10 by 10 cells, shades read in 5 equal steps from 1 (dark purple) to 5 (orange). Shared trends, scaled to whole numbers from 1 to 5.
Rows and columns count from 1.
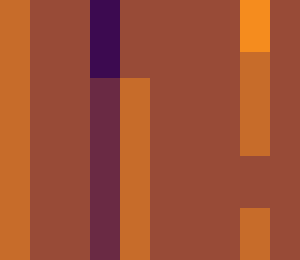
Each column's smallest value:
4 3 3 1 3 3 3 3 3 3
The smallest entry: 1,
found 3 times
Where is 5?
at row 1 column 9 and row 2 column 9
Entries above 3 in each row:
2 2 2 3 3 3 2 2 3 3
